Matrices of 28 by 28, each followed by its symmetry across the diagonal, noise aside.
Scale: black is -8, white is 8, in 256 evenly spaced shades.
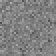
symmetric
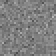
antisymmetric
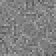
symmetric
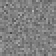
antisymmetric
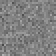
neither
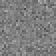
neither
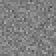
neither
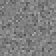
symmetric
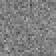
neither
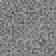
symmetric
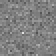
neither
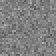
neither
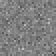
symmetric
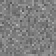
neither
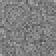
symmetric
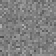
neither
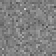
neither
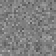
antisymmetric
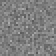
symmetric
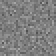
antisymmetric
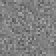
antisymmetric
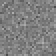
symmetric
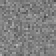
antisymmetric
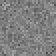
symmetric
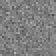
antisymmetric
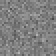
antisymmetric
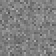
antisymmetric
